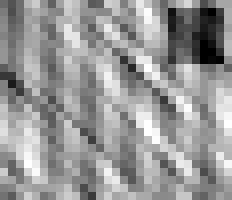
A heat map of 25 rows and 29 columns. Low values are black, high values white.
The top right is the ninth with the lowest average. Stripes running up and down repeat 6 times from left to right. Neither half mirrors the other. An odd patch, lower than its surroundings, sits in the top right.
